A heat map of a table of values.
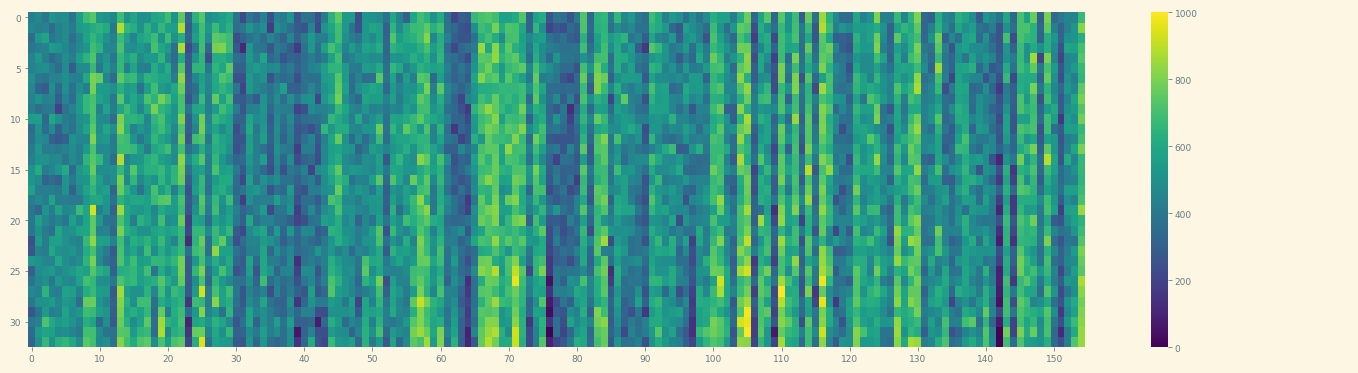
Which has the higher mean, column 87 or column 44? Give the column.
44
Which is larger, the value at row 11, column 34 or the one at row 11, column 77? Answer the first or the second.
the first
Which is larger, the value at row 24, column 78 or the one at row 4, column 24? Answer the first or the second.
the second
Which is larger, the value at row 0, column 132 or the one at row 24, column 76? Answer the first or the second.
the first
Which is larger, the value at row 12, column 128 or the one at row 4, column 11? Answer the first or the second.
the first
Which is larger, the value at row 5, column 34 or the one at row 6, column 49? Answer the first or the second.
the first
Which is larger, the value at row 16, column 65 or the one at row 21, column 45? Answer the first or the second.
the second
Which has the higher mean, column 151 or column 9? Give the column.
9
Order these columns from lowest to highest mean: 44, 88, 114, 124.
88, 44, 124, 114
